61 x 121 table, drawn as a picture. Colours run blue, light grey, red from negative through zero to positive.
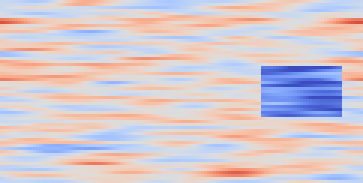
Odd patch: lower, in the middle right. Histogram: skewed, a long tail of low values. Grain: streaks across. Ninth with the lowest average: middle right.
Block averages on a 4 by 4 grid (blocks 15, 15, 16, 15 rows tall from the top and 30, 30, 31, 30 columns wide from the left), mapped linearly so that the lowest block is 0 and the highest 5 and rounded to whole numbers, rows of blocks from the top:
4444
5431
4440
3444
